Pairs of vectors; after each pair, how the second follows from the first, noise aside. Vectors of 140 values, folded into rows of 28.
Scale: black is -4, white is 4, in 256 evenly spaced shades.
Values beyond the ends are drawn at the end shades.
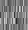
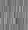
shrunk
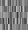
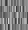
negated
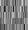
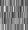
negated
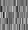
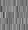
shrunk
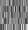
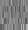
shrunk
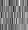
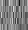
negated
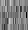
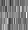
negated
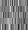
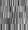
negated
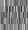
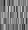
negated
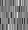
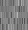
shrunk
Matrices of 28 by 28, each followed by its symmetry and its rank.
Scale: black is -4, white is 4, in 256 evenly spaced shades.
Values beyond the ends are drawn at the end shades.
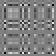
symmetric, rank one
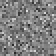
antisymmetric, full rank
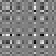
symmetric, rank one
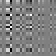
neither, rank one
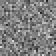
antisymmetric, full rank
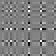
symmetric, rank one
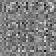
neither, rank five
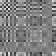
symmetric, rank two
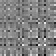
symmetric, rank two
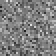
antisymmetric, full rank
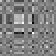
symmetric, rank two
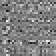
neither, rank five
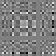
symmetric, rank two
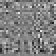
neither, rank five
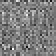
neither, rank five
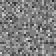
antisymmetric, full rank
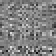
neither, rank five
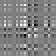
symmetric, rank one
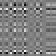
neither, rank one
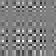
neither, rank one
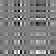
neither, rank one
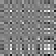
symmetric, rank two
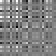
symmetric, rank one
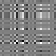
neither, rank one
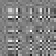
symmetric, rank two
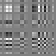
symmetric, rank one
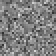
antisymmetric, full rank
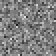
antisymmetric, full rank
